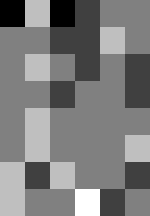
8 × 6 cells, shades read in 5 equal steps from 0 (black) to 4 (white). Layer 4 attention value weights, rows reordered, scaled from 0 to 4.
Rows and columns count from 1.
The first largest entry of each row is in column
2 5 2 1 2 2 1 4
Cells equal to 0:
2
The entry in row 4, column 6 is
1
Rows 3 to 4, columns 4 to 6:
1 2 1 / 2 2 1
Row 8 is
3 2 2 4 1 2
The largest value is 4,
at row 8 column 4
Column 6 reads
2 2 1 1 2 3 1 2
